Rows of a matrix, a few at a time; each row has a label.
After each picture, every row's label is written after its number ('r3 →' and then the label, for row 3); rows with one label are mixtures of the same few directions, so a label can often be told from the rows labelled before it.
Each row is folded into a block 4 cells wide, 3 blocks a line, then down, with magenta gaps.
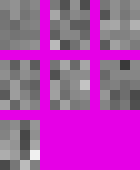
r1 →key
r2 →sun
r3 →sun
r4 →sun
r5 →sun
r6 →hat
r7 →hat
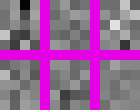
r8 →hat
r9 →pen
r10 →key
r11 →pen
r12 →hat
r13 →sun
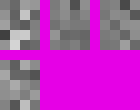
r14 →hat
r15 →hat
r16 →key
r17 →pen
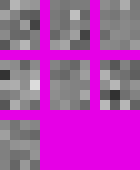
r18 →sun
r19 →hat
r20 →hat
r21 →sun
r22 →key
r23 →pen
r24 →pen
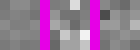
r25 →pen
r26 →hat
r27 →sun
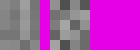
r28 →hat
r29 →sun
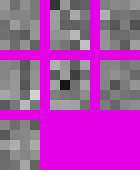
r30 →pen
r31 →pen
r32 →sun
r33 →hat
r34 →key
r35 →key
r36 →sun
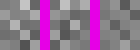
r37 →key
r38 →sun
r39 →key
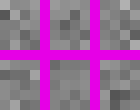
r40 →pen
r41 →key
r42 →key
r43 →key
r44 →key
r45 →hat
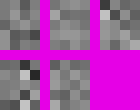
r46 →hat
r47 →pen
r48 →pen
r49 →key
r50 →pen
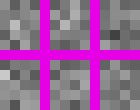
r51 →sun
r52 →key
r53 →pen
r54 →pen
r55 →sun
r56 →pen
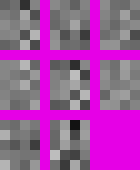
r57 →key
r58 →hat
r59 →hat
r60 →hat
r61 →key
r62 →hat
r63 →sun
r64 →hat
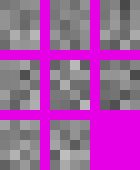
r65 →hat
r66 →sun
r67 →hat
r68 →hat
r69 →key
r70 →key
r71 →pen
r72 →hat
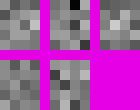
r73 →sun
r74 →hat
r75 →key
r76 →sun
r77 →pen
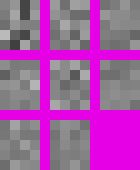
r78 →hat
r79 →pen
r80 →key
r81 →sun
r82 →key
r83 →key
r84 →sun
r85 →sun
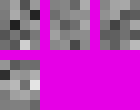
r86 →key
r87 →sun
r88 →key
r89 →sun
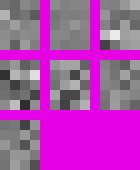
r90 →pen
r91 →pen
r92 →pen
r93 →pen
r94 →hat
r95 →hat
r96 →hat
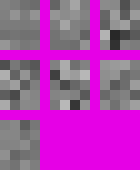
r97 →pen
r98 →key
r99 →hat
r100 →pen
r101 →pen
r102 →key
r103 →hat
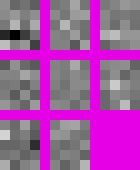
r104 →pen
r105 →key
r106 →pen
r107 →pen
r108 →hat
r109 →sun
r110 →sun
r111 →key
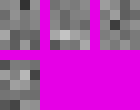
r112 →hat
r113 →pen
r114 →key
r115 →key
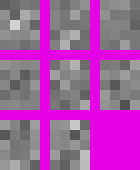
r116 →key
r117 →hat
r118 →sun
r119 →key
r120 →key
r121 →sun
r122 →key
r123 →hat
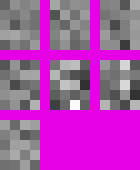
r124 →pen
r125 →pen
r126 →sun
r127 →pen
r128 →sun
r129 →hat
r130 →pen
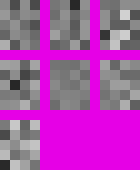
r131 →sun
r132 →hat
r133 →hat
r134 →key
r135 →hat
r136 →pen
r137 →sun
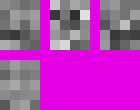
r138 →pen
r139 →key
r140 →hat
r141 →sun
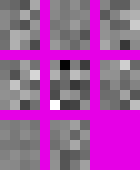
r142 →hat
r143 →hat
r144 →sun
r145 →key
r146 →sun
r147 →key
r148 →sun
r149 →hat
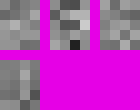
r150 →key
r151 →sun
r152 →pen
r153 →hat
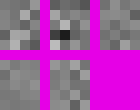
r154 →hat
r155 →pen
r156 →key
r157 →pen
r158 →key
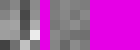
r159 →hat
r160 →hat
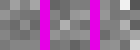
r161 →sun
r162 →key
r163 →hat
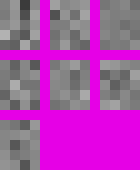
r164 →hat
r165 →pen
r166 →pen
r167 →sun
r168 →hat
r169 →key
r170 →sun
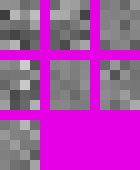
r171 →pen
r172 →key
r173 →hat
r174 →hat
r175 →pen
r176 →pen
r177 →key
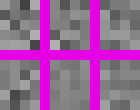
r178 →key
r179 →sun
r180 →pen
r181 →hat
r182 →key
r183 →sun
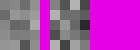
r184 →sun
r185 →sun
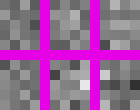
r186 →sun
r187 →key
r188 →sun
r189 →pen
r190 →sun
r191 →sun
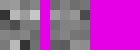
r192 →pen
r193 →key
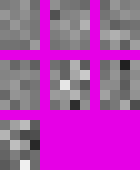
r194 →key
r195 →sun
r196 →pen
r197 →sun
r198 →key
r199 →hat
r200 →sun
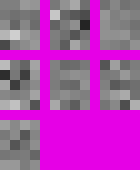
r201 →pen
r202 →sun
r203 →pen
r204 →key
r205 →sun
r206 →pen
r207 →key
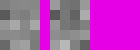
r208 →sun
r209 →key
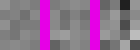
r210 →key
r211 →pen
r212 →hat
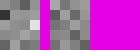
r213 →sun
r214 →pen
